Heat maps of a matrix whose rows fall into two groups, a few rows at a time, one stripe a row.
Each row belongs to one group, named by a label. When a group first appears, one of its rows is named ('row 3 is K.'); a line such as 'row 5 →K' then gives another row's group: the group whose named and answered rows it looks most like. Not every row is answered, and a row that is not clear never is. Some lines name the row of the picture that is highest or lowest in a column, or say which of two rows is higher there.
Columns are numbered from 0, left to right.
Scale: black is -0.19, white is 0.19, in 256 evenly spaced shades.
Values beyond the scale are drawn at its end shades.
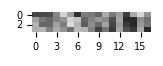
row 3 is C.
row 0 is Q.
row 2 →C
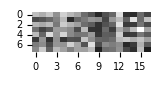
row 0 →C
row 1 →Q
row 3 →Q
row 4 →C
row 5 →Q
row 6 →C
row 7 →C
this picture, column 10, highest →6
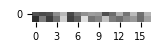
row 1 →Q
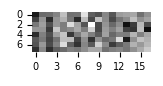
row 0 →Q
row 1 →Q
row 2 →C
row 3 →C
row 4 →Q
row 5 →Q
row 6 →Q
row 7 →Q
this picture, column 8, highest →2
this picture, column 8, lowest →5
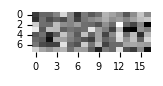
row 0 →Q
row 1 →Q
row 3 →C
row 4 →Q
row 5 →Q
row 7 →C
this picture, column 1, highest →7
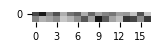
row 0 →Q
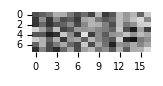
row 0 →Q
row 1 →Q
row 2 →Q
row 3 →C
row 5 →C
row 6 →Q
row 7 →Q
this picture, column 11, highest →4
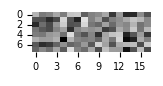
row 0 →C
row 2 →Q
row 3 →Q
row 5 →C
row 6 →Q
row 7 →C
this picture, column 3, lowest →1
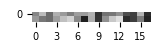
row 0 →C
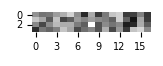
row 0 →C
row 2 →C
